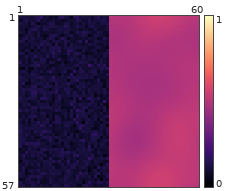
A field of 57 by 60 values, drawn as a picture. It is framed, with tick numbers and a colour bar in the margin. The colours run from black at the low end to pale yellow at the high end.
It is made of 1 by 2 panels. Panel 1,1: very low, fine-grained, faint in contrast. Panel 1,2: middling, smooth, faint in contrast.
